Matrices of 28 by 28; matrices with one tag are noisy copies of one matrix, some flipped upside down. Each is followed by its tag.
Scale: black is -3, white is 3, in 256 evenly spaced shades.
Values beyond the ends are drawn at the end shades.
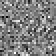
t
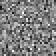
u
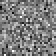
u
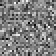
t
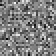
t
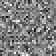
t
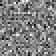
t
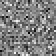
t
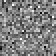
u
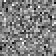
u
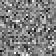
t
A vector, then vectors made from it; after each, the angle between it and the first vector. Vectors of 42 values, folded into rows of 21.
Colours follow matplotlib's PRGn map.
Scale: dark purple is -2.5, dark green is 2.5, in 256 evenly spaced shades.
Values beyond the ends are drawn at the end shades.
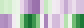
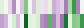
partly aligned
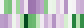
nearly parallel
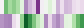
nearly parallel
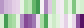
nearly opposite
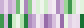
orthogonal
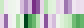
nearly parallel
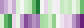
nearly opposite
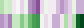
nearly parallel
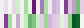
partly aligned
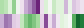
nearly parallel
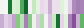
orthogonal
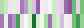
partly aligned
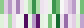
partly opposed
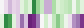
nearly opposite
